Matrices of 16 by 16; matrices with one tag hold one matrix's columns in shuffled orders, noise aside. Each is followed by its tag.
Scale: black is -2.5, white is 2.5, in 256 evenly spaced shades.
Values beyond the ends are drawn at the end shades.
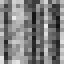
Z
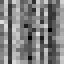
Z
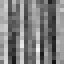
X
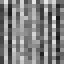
Z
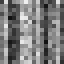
Z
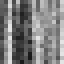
X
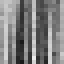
X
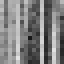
X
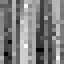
X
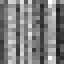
Z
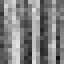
X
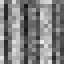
Z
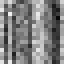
Z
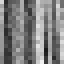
X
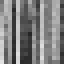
X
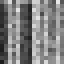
Z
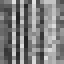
Z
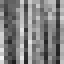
X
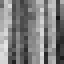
X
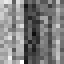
Z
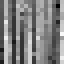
X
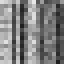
Z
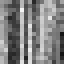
X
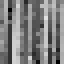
X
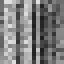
Z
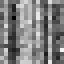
Z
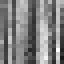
X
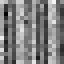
Z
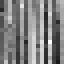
X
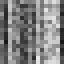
Z
